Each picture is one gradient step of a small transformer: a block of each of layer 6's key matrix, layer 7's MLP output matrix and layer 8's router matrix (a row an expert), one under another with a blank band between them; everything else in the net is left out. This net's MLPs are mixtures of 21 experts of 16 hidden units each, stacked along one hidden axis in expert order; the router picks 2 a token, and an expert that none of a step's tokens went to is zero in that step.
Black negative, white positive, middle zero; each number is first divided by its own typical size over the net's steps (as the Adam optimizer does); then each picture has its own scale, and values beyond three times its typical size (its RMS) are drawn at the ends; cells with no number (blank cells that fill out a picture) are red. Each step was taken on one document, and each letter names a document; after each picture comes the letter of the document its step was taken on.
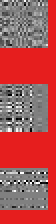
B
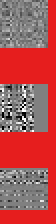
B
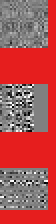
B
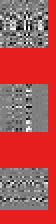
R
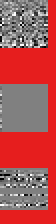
R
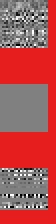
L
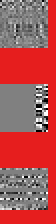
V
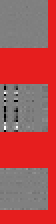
V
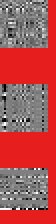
V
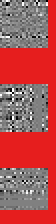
B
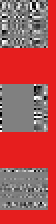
L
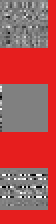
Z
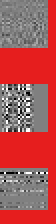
B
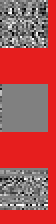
R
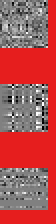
R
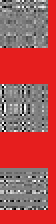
V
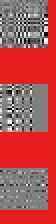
B
